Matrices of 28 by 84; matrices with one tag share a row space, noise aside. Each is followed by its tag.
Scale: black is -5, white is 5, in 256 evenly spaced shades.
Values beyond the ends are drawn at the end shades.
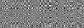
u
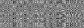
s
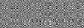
u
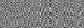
u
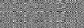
s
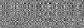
u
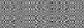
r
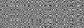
u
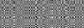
r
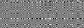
u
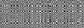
u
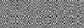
u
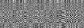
s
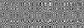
u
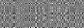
r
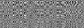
s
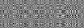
s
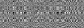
s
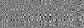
u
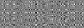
r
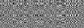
s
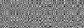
u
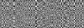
r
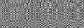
u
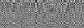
r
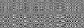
s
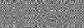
r
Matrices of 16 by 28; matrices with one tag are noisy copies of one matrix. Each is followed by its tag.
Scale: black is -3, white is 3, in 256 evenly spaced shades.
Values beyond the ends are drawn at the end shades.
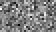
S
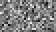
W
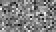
S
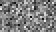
S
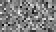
W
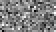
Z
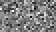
S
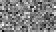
Z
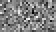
W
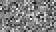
S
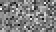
S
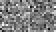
Z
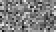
Z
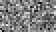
Z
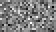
W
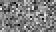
S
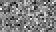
S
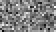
Z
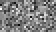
S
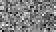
Z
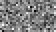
Z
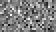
W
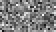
Z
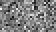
S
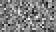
W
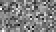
S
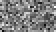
Z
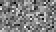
S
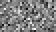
W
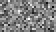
W
